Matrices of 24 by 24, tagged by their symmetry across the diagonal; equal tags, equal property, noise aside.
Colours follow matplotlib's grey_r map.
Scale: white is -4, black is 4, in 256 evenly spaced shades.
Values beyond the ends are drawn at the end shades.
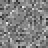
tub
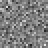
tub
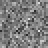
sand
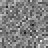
tub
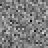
sand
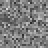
sand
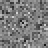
tub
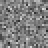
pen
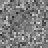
tub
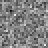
tub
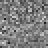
sand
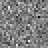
sand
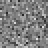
pen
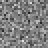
pen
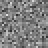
pen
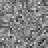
tub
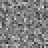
pen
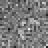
tub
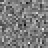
sand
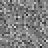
pen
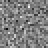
pen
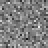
pen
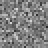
sand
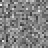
sand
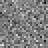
pen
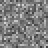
tub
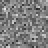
sand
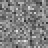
sand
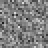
pen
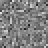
tub
